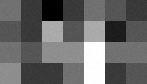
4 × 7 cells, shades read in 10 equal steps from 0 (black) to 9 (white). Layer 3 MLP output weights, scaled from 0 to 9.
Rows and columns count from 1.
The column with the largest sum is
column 5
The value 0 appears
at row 1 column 3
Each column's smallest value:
3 2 0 2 4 1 2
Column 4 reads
2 3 5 4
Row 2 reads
3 2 6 3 6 1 3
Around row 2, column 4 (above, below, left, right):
2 5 6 6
